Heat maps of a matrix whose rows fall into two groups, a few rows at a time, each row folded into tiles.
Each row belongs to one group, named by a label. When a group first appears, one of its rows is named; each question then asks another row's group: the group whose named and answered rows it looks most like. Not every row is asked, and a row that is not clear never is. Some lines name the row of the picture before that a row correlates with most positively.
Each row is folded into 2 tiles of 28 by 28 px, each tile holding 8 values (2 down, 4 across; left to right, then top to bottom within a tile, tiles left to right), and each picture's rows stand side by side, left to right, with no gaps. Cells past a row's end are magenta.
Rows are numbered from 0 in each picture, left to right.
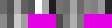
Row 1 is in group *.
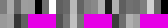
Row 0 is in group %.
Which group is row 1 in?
*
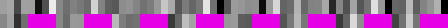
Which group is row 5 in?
*
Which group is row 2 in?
%
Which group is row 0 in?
%
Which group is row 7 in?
*
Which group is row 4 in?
%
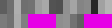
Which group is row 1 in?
%
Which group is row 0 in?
*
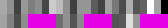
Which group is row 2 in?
*
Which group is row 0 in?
%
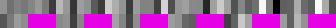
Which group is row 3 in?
%
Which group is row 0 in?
*
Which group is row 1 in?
%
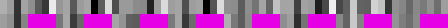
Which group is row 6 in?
*
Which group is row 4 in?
%
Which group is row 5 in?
%
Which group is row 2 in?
%
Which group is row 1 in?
%
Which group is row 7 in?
%
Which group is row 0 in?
%
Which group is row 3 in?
%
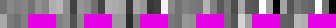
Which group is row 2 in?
%
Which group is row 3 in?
*
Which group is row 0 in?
%
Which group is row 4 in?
*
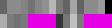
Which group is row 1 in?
*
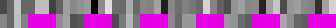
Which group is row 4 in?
%
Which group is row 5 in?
%
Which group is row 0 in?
*
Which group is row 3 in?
*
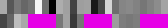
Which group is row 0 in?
*
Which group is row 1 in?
%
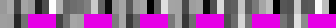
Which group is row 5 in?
*
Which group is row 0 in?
%
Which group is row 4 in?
*
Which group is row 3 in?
%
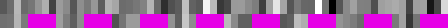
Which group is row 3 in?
*
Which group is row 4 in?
%
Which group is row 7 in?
%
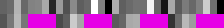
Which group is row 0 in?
*
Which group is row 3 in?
*
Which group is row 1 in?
*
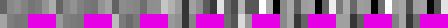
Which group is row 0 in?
%
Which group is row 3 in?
%
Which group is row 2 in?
%
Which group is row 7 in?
%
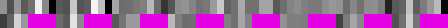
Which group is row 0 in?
*
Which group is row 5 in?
%
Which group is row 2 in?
*
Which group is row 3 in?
%
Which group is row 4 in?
*
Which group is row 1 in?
*
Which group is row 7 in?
*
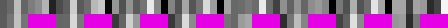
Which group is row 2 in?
*
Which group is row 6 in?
*
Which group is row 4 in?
*
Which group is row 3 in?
*
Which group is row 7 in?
%
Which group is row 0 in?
*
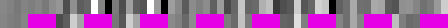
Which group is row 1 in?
*
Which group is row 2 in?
*
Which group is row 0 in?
%
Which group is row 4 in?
*
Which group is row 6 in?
*
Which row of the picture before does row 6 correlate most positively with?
1
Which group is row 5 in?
*
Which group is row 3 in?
%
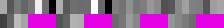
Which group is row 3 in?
%
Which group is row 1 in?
*
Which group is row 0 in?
*
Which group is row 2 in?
*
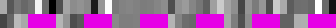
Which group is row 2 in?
%
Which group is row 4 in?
%
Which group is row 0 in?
*
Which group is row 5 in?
*
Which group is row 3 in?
%
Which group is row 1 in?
%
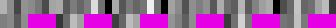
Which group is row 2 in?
*
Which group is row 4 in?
*
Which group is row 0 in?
%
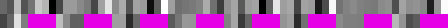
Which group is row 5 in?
%
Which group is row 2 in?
%
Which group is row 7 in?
%
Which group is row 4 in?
%
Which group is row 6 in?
%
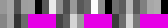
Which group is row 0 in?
%
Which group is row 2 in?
*
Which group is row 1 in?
*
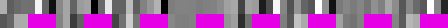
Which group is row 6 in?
%
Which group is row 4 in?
%
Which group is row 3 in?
%
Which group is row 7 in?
*
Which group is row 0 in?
*
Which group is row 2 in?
*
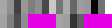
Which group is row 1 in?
%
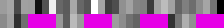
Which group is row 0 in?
%
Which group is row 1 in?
*
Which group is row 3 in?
*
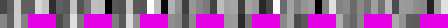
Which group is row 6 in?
%
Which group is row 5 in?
%
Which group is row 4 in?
%
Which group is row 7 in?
%
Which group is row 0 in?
*
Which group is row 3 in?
%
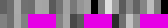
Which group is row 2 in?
*
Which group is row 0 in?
*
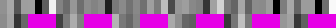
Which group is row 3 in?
%
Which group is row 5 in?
%
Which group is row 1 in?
*
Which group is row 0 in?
%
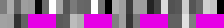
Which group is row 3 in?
*
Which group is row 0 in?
%
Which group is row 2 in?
%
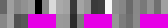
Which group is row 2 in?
%
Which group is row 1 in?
%
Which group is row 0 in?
%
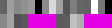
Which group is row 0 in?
%
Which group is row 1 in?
*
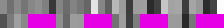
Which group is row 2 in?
%
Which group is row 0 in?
*
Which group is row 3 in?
%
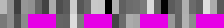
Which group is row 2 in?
*
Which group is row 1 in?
*
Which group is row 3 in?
*
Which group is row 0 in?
%
